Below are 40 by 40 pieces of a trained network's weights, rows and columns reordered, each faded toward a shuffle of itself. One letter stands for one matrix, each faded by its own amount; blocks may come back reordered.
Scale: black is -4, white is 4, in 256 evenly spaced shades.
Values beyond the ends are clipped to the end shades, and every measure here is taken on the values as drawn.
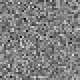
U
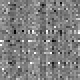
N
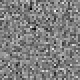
U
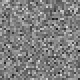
U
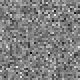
U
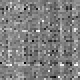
N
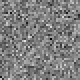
U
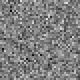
U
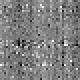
N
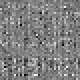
N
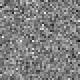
U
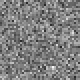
U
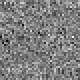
U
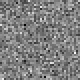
U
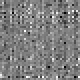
N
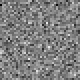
U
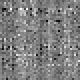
N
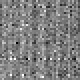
N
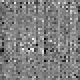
N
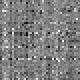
N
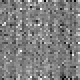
N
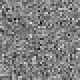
U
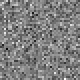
U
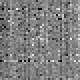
N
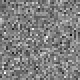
U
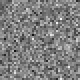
U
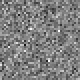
U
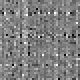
N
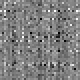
N
